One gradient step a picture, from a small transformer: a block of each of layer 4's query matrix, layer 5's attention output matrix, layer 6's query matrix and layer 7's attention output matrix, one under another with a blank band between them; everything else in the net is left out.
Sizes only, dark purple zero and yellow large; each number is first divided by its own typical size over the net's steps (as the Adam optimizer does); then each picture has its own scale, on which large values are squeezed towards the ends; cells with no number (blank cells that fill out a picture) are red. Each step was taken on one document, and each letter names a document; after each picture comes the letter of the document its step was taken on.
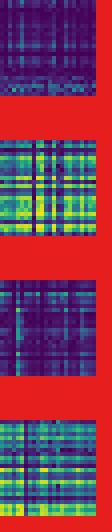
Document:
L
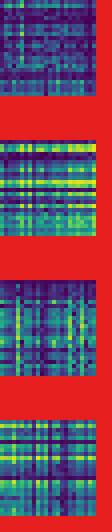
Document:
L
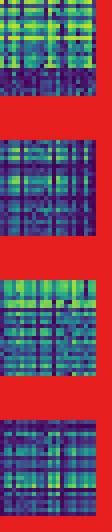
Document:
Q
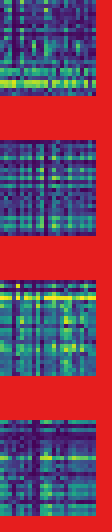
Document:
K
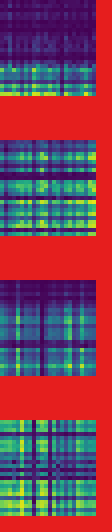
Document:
L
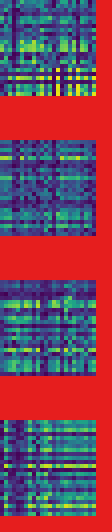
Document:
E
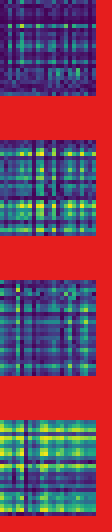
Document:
K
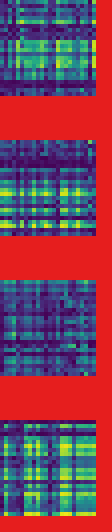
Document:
E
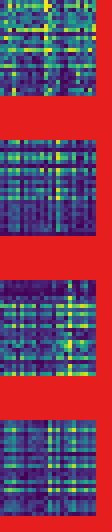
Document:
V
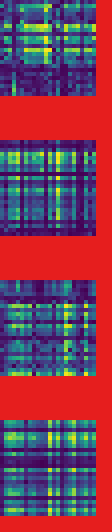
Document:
V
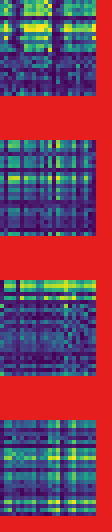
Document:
V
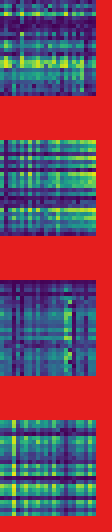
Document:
L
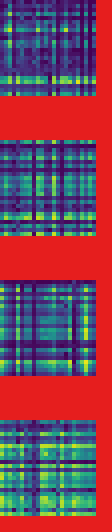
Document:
K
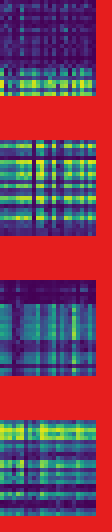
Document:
L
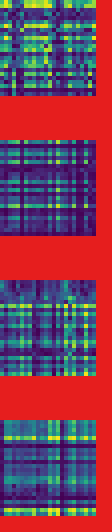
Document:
V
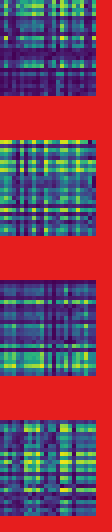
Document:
E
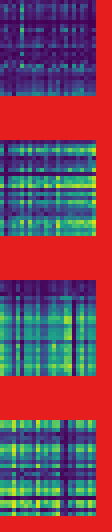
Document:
L
